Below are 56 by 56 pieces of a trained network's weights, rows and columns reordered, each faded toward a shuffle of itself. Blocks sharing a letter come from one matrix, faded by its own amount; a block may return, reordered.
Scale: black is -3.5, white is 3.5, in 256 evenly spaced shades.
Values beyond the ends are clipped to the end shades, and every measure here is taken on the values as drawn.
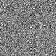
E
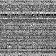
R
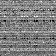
R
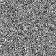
E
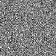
E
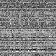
R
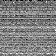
R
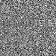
E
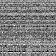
R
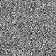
E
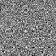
E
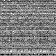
R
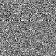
E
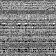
R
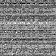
R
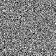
E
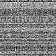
R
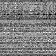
R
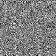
E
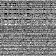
R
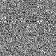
E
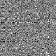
E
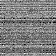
R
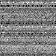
R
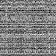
R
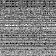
R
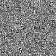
E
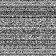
R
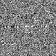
E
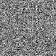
E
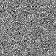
E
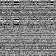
R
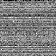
R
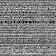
R
